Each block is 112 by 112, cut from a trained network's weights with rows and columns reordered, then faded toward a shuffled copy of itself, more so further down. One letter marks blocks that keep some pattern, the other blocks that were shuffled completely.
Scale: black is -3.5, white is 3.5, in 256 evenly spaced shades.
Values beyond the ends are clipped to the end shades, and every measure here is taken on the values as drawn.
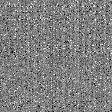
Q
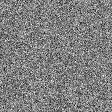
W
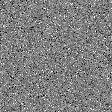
W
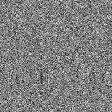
Q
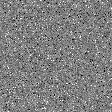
W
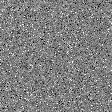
W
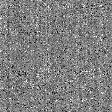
Q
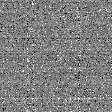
Q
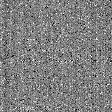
Q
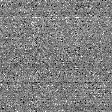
Q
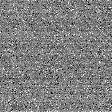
Q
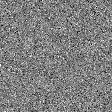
W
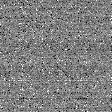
Q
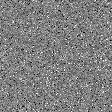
W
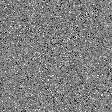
W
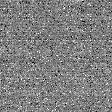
Q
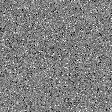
W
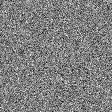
W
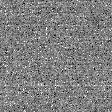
Q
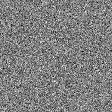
Q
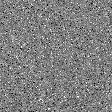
W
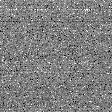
Q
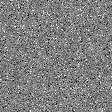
W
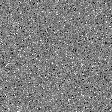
W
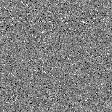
Q
